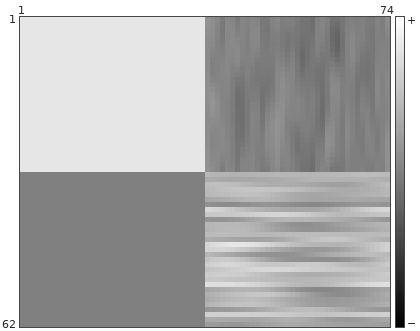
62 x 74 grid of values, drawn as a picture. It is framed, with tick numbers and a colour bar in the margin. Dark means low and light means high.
It is made of 2 by 2 panels. Panel 1,1: very high, flat. Panel 1,2: middling, streaked downward, faint in contrast. Panel 2,1: middling, flat. Panel 2,2: high, streaked across.
